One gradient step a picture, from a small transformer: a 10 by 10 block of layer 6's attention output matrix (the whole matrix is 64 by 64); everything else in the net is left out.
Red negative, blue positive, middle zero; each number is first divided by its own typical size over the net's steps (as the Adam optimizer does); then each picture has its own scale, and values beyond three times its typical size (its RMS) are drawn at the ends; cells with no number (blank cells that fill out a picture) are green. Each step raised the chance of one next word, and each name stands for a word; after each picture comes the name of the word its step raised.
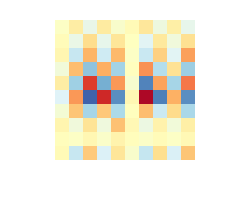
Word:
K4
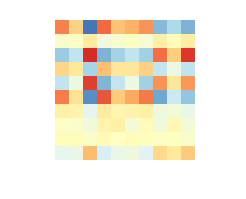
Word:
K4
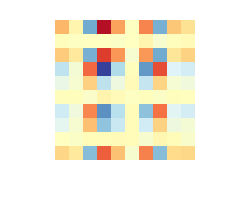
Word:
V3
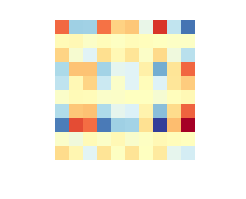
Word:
V3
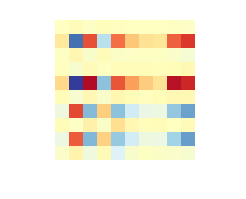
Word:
K4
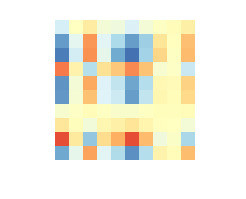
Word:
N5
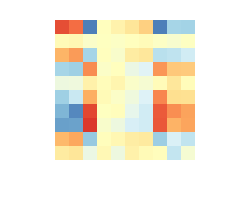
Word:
V3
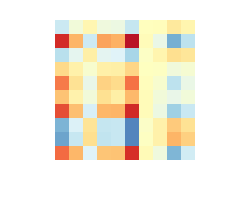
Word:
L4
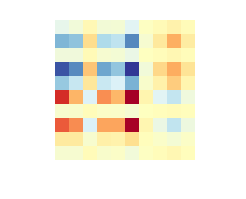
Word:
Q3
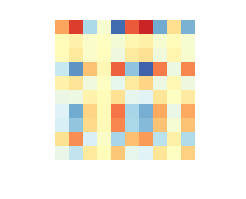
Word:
V3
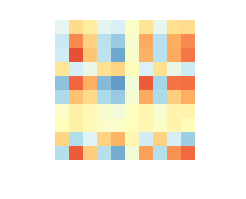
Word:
N5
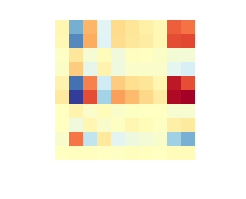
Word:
N5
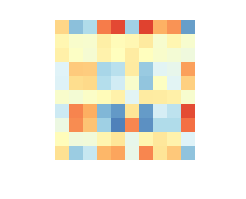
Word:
V3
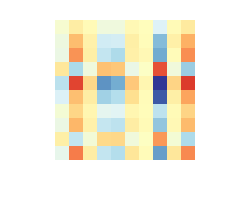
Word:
N5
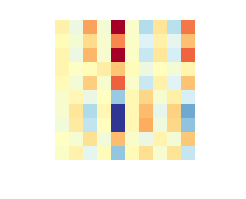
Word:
Q3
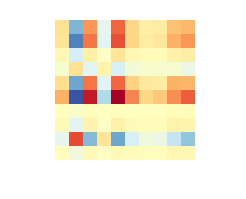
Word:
N5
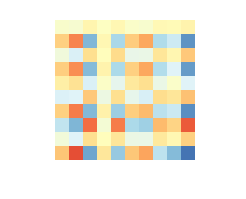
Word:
L4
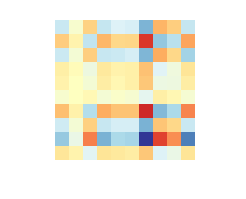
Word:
L4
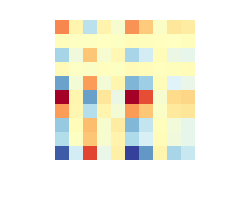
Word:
K4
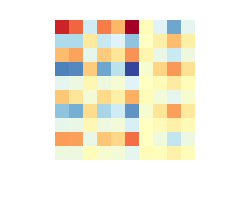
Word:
V3
